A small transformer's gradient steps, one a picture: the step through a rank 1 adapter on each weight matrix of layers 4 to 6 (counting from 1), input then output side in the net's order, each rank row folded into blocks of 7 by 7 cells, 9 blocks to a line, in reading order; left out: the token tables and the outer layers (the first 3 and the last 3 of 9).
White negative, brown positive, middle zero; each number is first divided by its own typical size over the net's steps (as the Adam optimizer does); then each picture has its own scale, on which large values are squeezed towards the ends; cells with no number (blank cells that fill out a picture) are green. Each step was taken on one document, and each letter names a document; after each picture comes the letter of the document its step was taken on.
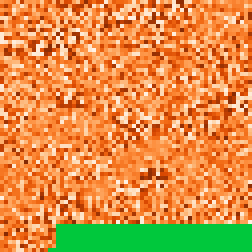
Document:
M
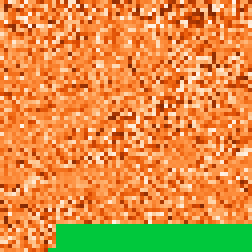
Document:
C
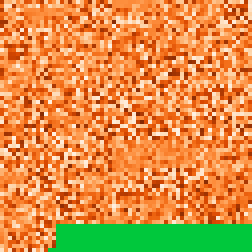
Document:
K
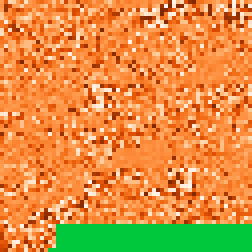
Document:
C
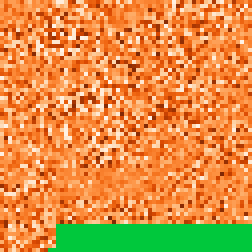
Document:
C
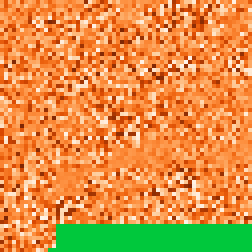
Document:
C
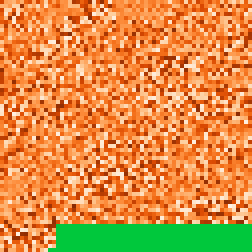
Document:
K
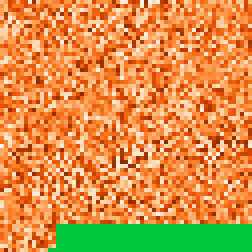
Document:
M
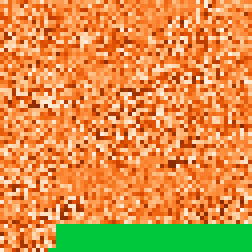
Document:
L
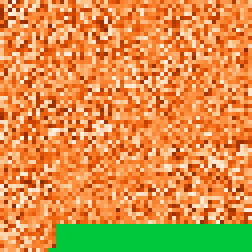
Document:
L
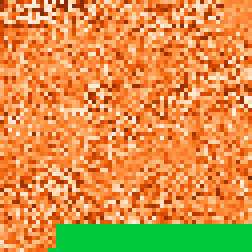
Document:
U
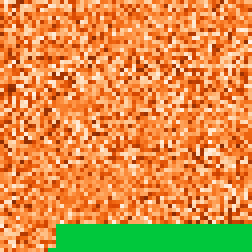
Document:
L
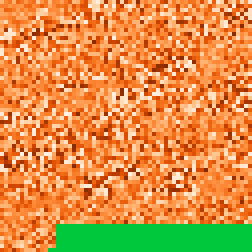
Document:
L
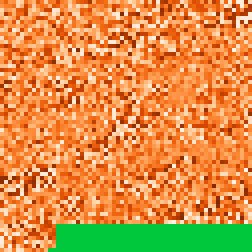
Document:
M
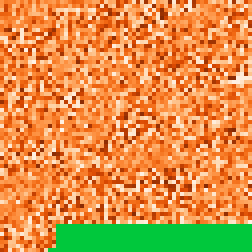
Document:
M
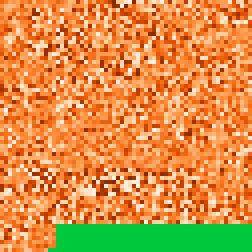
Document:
M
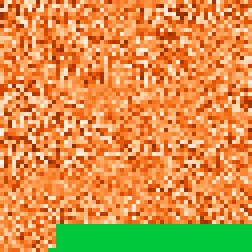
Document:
L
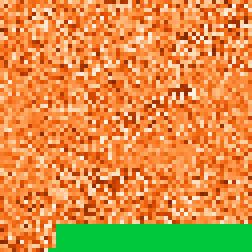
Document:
U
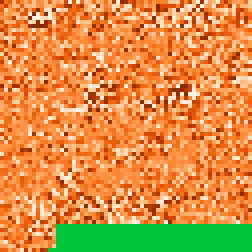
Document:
U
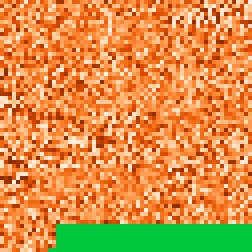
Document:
L
